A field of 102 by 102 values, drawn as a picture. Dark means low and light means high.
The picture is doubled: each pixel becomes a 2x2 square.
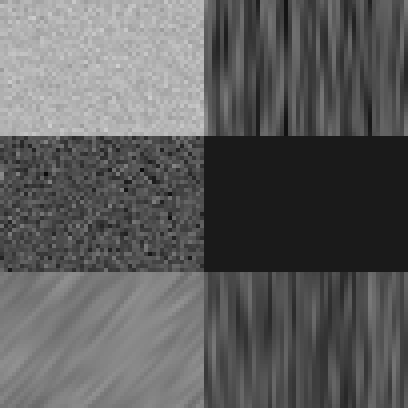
The table splits into 3 rows of 2 panels. Panel 1,1: high, fine-grained, faint in contrast. Panel 1,2: low, streaked downward. Panel 2,1: low, fine-grained. Panel 2,2: very low, flat. Panel 3,1: middling, slanting up to the right, faint in contrast. Panel 3,2: low, streaked downward.
